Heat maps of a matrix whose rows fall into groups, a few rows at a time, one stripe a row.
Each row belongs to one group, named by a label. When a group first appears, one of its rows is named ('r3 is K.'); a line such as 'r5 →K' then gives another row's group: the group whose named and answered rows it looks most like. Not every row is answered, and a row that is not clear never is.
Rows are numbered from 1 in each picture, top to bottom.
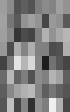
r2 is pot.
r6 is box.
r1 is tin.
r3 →tin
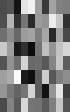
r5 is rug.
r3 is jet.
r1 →pot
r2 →box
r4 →tin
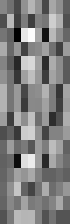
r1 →pot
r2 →box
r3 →pot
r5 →pot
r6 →pot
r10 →pot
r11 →box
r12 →pot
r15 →rug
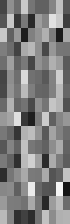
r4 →pot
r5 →box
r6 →rug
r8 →box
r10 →pot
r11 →rug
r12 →pot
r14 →jet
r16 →tin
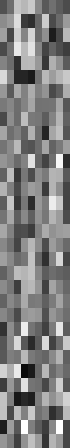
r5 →pot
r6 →tin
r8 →jet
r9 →rug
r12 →jet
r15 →box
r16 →box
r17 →tin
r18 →pot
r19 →jet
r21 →pot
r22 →rug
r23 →pot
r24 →rug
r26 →rug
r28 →rug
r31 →rug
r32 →pot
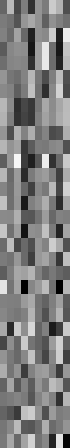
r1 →box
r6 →jet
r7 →jet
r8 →tin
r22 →jet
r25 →rug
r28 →box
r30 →pot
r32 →jet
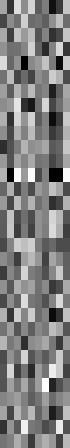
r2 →rug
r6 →box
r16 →box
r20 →rug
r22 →rug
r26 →rug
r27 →box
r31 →rug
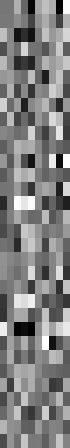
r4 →rug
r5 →tin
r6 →jet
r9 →box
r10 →jet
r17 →pot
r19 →jet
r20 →jet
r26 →box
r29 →rug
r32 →rug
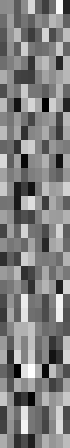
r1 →jet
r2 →box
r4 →rug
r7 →rug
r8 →pot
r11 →pot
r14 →tin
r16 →tin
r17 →rug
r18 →jet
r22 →rug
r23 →rug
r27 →pot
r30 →rug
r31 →rug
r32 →tin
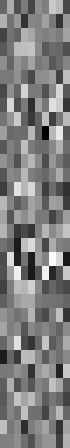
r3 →pot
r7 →rug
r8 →box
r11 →rug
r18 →pot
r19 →box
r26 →pot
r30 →rug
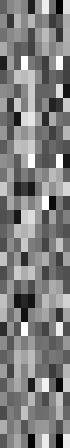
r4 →tin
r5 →rug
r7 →jet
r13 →box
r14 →tin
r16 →pot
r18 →rug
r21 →box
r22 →tin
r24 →rug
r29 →jet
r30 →rug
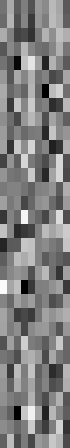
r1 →box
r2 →box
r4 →rug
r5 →pot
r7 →jet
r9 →pot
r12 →rug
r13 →jet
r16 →rug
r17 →tin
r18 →pot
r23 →tin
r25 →rug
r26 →pot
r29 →jet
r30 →pot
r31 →jet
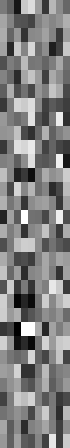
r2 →tin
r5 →rug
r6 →pot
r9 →jet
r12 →jet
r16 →rug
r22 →tin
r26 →jet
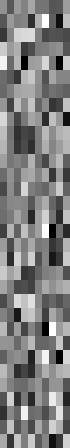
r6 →pot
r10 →tin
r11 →tin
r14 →rug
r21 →tin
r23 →pot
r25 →jet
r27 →tin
